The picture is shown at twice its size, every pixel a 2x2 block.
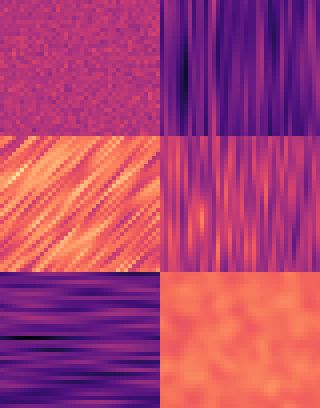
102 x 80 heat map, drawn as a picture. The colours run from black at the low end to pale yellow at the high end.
It is made of 3 by 2 panels. Panel 1,1: middling, fine-grained, faint in contrast. Panel 1,2: low, streaked downward. Panel 2,1: high, slanting up to the right. Panel 2,2: middling, streaked downward. Panel 3,1: low, streaked across. Panel 3,2: high, blotchy, faint in contrast.
